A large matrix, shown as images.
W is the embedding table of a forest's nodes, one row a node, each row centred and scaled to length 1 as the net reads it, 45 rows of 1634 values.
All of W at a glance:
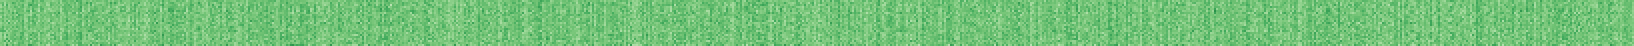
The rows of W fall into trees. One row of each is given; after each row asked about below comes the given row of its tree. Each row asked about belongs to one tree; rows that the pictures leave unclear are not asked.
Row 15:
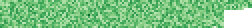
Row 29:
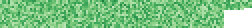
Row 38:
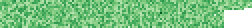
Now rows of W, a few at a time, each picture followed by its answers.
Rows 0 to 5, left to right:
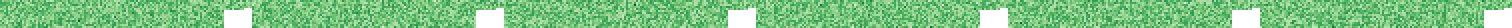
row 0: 38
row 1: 15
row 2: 38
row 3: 29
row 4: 38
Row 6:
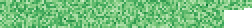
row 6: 38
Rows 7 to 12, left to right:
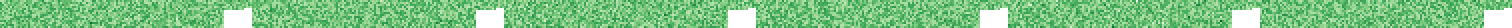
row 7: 15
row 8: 38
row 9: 15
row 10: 15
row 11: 15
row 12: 29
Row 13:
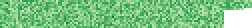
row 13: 29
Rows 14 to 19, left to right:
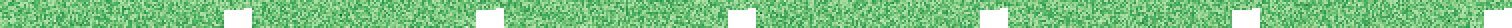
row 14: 38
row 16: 38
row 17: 15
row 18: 38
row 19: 29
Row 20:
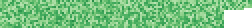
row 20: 38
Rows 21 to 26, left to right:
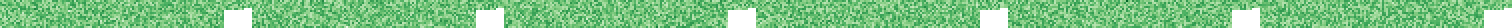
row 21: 38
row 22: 15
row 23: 15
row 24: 38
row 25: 15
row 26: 38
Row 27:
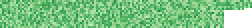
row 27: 29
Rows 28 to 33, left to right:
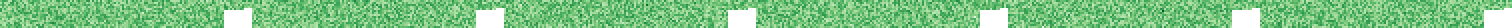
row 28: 38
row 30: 29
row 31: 29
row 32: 15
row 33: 38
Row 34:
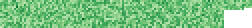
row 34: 38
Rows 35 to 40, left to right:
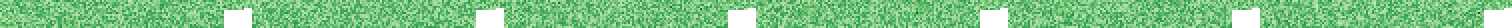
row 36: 15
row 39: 38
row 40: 15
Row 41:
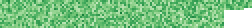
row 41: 29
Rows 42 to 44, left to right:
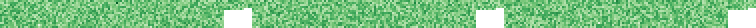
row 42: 15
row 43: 38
